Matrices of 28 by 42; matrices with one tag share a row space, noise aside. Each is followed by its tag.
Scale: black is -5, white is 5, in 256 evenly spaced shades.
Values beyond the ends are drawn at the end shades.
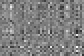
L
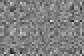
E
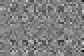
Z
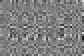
Z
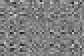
E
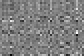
L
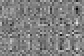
L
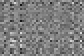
E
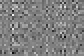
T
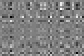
L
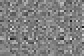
Z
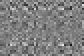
Z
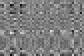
E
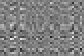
E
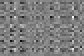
E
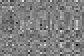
L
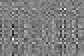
T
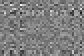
E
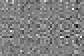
L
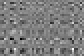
E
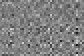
L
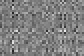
T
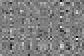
L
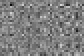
L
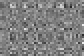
Z
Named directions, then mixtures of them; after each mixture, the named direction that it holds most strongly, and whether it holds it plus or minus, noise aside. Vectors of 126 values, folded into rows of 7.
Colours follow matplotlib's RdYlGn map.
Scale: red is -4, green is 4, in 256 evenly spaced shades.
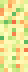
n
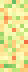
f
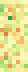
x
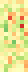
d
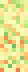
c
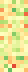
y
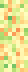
x, plus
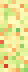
f, minus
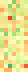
x, minus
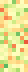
f, plus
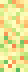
c, minus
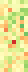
d, minus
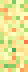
f, plus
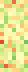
f, minus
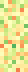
c, plus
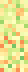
c, plus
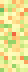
y, minus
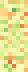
y, plus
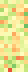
y, minus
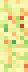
d, plus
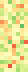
c, minus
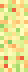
y, minus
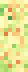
x, plus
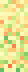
c, minus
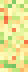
f, plus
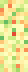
n, plus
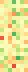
y, plus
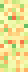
x, plus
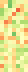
n, minus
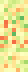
n, minus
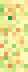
x, plus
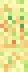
d, minus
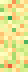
f, minus
